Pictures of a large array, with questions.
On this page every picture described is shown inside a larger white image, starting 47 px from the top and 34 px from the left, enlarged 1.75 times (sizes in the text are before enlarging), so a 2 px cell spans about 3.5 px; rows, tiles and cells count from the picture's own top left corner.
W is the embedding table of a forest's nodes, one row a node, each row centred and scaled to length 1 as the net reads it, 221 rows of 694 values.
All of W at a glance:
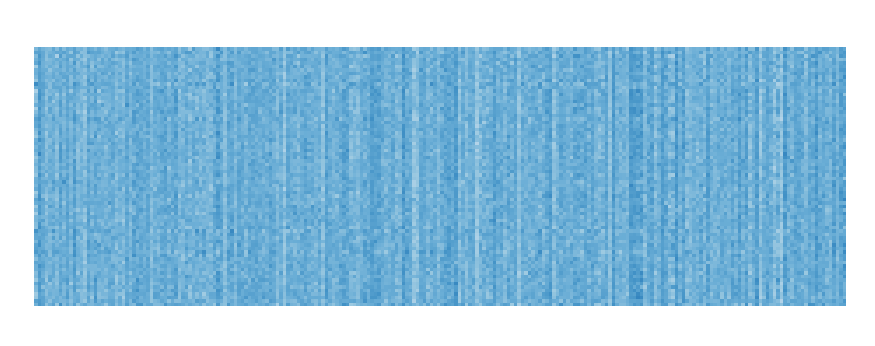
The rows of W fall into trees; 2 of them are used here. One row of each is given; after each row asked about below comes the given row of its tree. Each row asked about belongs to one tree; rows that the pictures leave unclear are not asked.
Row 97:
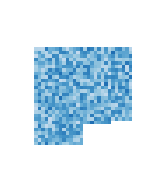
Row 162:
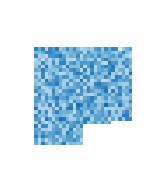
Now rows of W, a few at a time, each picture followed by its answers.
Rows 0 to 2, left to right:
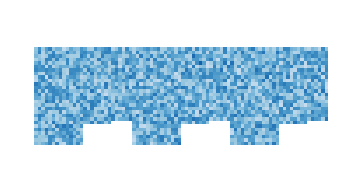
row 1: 97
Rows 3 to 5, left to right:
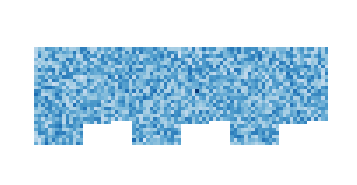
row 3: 97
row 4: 162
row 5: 162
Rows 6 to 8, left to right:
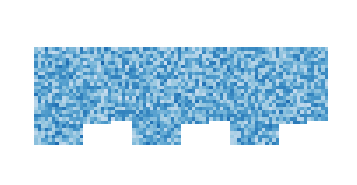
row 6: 97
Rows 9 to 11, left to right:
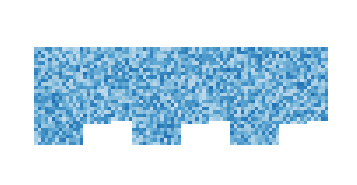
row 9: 97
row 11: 162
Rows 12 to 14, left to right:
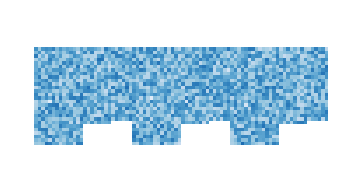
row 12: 97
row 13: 162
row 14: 97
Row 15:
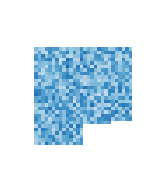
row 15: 97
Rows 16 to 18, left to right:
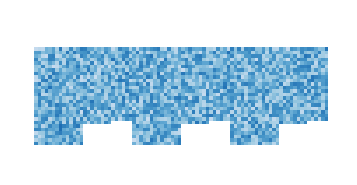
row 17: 97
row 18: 162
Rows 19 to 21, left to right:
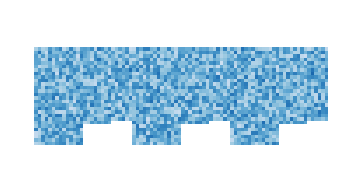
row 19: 97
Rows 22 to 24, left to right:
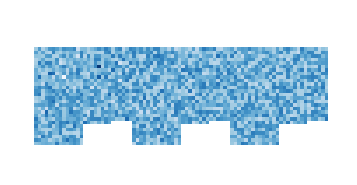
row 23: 162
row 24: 97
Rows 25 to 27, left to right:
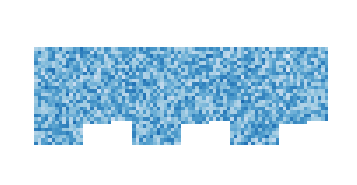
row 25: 97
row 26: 162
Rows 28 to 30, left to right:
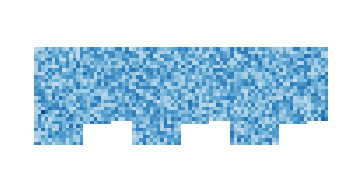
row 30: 162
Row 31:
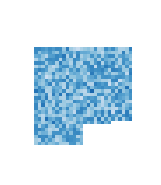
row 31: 162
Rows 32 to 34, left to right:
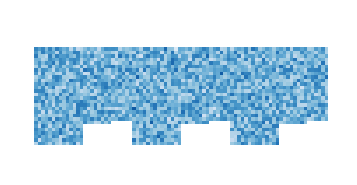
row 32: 162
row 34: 97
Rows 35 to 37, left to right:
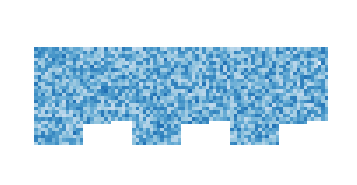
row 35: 162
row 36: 97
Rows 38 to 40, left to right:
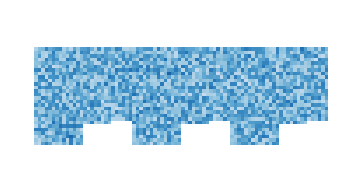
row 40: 97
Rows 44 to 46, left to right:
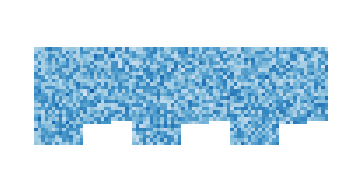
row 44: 97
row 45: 97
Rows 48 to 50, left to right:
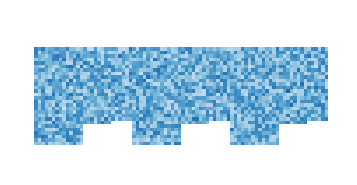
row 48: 162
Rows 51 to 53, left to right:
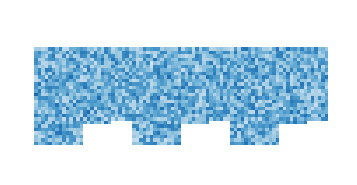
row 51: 97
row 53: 97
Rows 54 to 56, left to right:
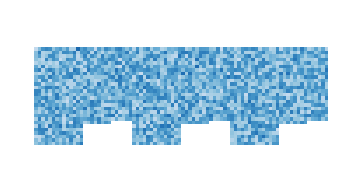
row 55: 97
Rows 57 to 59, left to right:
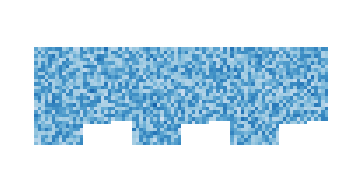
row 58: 97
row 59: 162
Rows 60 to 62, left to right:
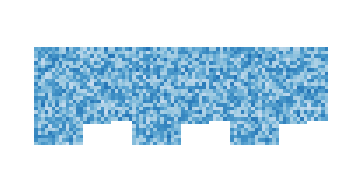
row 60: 162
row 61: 97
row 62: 162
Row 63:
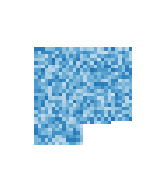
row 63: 162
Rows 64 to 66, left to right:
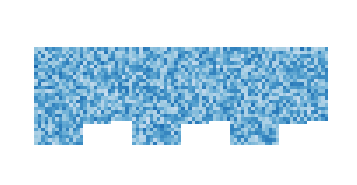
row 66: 162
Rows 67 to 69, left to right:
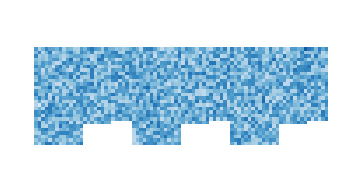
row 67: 97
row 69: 162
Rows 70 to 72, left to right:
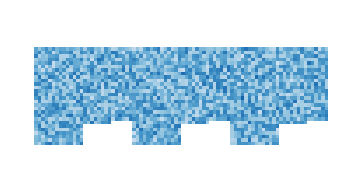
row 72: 97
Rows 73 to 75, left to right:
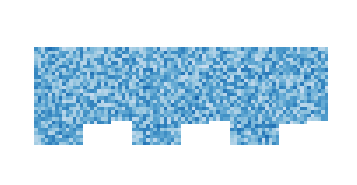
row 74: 97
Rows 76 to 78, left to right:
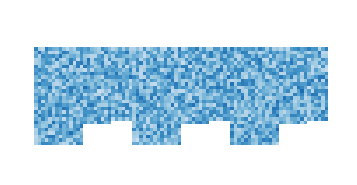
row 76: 97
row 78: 162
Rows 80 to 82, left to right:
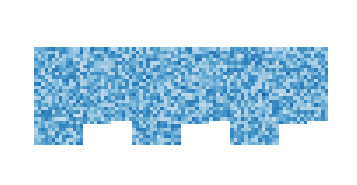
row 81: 97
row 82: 162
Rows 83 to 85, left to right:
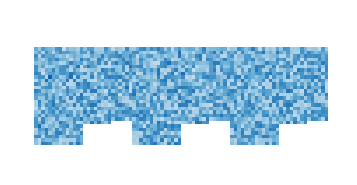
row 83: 97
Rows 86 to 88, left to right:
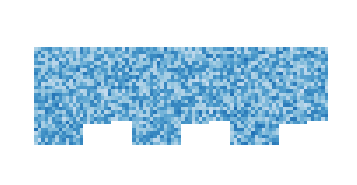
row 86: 97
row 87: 162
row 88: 97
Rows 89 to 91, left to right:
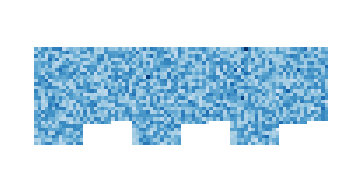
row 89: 97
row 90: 97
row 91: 97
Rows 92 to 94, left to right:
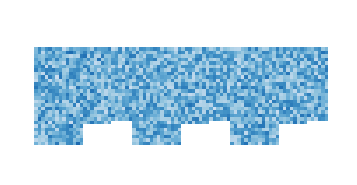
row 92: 97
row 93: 97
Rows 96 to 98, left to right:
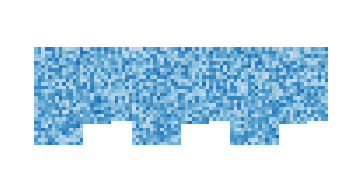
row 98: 162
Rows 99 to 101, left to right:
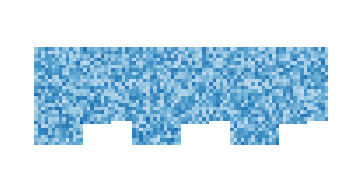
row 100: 162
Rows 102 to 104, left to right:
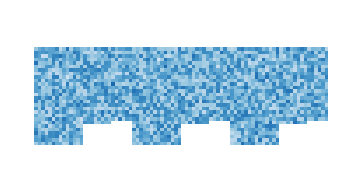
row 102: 162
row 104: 97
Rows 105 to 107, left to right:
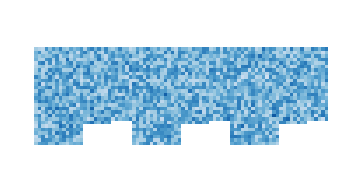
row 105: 97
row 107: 162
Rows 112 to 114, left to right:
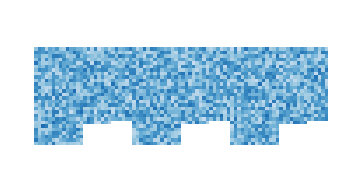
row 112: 162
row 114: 97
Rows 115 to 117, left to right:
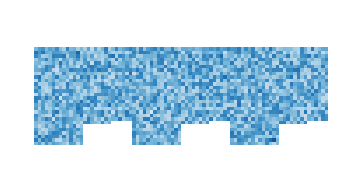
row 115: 162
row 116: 162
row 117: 162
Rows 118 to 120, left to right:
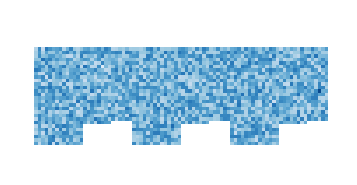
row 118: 97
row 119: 97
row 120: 162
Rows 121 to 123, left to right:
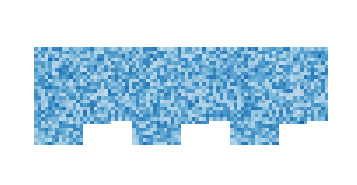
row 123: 97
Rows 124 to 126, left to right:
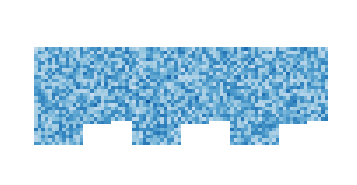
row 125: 97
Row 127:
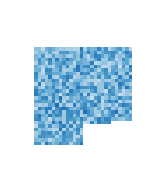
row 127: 97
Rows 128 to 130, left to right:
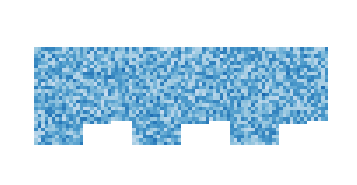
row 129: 97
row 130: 162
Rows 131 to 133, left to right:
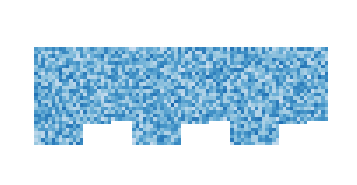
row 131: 97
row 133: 162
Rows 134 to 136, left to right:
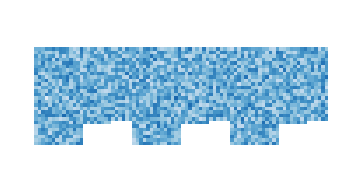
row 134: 97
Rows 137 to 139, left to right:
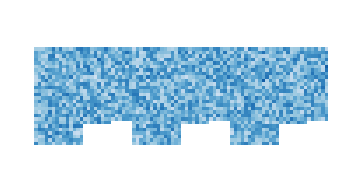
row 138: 97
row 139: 97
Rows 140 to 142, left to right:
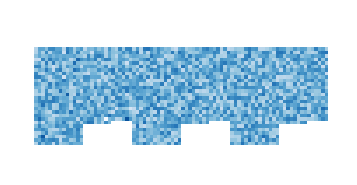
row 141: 97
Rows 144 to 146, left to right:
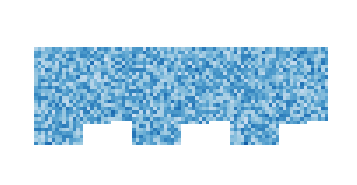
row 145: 162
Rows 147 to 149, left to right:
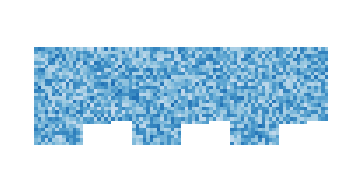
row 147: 162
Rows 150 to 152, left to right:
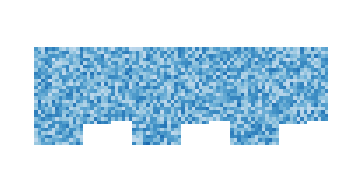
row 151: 97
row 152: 162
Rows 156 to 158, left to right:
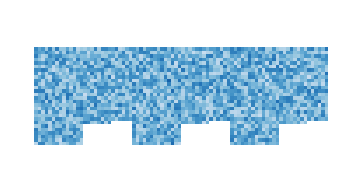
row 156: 162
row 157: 162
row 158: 162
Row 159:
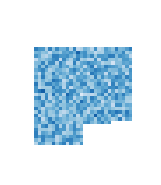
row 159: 162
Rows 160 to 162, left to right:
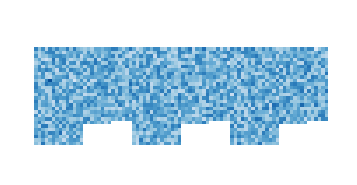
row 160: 162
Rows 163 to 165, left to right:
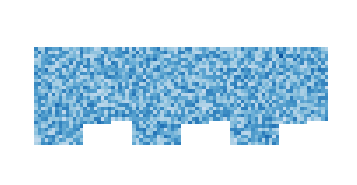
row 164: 97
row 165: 97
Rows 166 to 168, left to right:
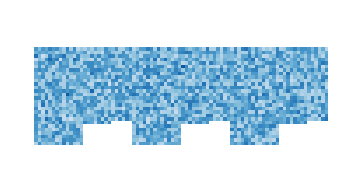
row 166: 162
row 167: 97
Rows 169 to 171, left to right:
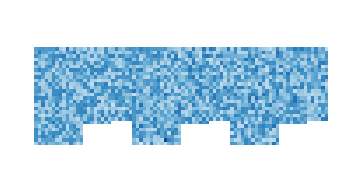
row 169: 162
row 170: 162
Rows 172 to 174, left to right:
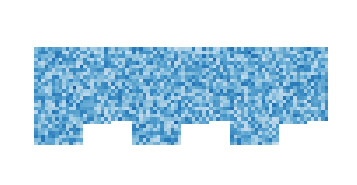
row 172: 162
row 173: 162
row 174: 162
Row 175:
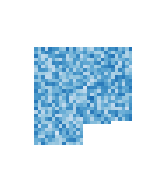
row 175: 162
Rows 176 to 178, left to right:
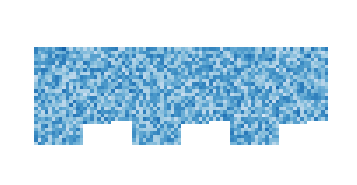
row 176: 162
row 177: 162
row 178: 162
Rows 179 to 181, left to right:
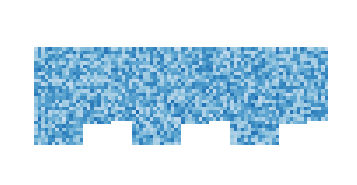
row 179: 97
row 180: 162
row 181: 97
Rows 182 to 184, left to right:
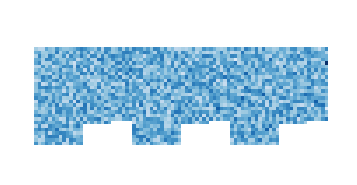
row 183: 162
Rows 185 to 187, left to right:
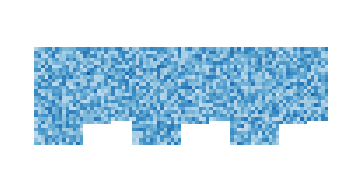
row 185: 97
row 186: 97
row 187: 162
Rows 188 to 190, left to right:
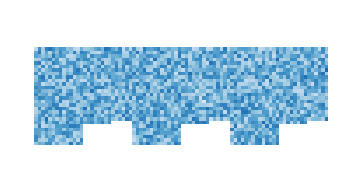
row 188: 97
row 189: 97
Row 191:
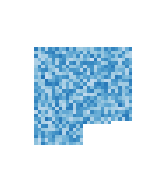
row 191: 162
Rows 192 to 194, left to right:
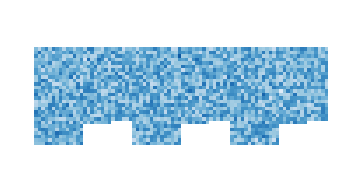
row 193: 97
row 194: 97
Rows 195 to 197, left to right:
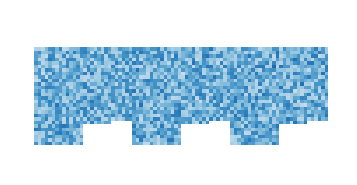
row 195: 97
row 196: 162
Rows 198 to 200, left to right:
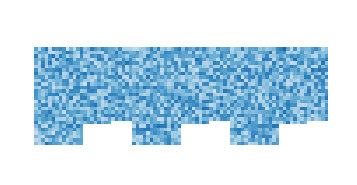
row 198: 97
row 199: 97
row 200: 97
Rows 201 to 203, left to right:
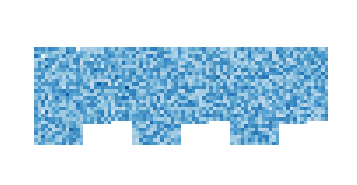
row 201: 162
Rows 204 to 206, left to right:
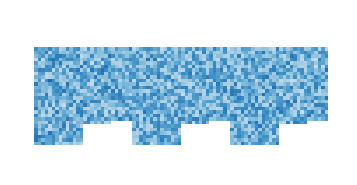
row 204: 162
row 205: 97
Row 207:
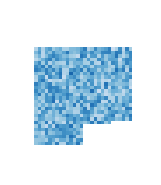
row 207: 97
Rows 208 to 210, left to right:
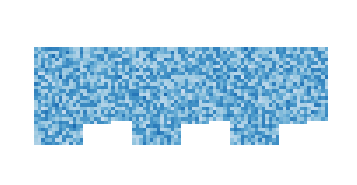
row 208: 97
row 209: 97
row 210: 97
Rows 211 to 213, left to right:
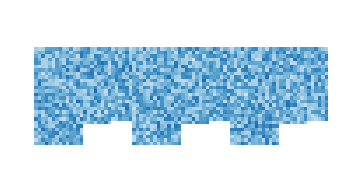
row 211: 97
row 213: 97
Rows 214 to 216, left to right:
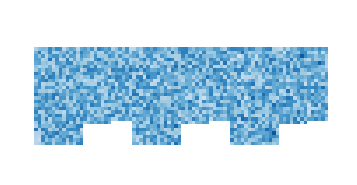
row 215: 97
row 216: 162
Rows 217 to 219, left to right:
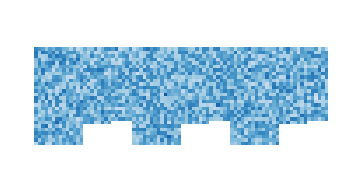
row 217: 162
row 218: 97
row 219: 97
